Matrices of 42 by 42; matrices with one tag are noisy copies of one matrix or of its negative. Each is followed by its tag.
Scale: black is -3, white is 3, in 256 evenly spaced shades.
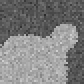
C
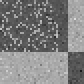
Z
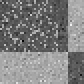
Z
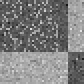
Z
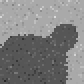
C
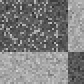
Z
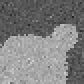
C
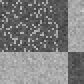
Z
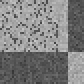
Z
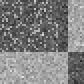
Z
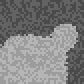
C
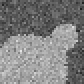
C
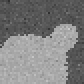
C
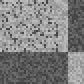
Z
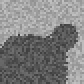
C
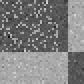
Z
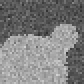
C
